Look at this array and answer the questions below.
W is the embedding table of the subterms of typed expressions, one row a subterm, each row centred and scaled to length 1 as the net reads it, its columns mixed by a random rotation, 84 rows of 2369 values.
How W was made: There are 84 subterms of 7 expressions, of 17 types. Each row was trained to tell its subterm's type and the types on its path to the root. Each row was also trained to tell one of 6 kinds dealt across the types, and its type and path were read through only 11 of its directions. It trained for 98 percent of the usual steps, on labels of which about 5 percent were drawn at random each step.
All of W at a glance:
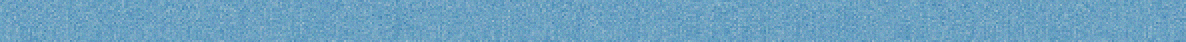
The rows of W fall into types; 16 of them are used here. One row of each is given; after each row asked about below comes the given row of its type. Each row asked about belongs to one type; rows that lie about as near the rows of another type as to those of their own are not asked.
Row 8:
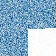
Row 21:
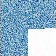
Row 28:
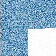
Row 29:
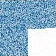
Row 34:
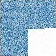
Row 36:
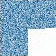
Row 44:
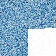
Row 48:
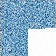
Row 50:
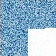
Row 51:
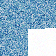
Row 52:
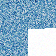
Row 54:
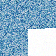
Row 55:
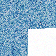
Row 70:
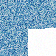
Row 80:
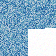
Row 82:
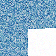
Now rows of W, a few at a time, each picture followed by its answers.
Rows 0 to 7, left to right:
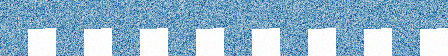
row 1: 21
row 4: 8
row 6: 34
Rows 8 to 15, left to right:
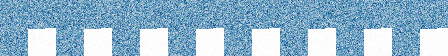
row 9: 70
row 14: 29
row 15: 21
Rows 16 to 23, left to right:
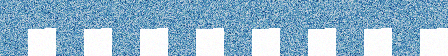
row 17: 51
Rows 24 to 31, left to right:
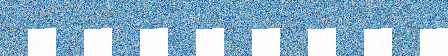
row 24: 54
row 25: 70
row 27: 34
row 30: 80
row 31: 51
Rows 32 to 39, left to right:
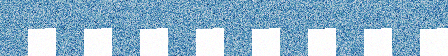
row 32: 52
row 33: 54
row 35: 52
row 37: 21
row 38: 36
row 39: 34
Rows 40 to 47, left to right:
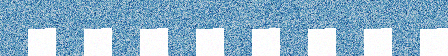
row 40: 52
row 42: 70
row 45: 51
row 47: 28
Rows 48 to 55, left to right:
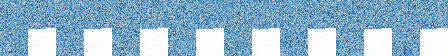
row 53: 8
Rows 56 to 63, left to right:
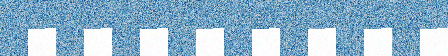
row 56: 36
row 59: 70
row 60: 21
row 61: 52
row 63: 29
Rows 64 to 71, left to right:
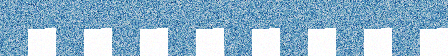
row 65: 28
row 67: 21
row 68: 34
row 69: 29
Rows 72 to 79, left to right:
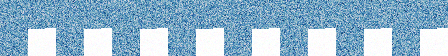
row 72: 52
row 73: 8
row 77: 70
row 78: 29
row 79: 36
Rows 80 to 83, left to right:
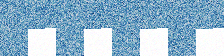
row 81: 51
